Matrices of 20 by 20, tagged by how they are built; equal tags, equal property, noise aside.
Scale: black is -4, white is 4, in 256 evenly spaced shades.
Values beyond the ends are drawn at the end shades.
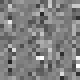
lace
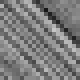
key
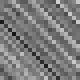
key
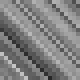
key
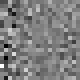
lace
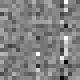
lace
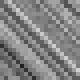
key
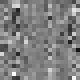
lace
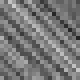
key
